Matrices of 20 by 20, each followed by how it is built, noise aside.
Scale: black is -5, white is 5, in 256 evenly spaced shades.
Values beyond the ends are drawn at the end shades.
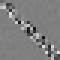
banded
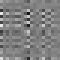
low rank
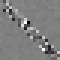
banded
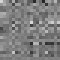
low rank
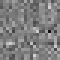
low rank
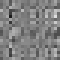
low rank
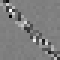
banded
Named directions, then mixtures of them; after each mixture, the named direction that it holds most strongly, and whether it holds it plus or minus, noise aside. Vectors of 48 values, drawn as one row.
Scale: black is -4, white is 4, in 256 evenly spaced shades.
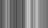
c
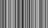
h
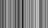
h, plus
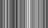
c, plus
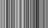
h, minus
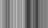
c, minus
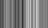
c, plus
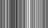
c, plus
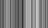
c, plus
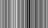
c, minus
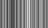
h, minus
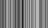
h, plus
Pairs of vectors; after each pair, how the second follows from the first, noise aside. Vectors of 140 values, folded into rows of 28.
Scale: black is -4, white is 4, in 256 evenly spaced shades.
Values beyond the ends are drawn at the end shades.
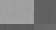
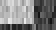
scaled up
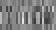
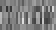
copied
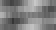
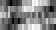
scaled up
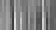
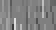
partly zeroed
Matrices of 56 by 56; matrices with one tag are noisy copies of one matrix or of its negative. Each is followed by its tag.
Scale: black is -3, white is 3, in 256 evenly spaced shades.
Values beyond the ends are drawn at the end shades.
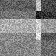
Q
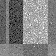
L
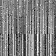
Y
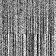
Y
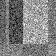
L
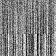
Y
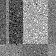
L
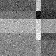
Q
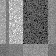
L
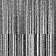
Y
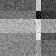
Q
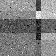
Q
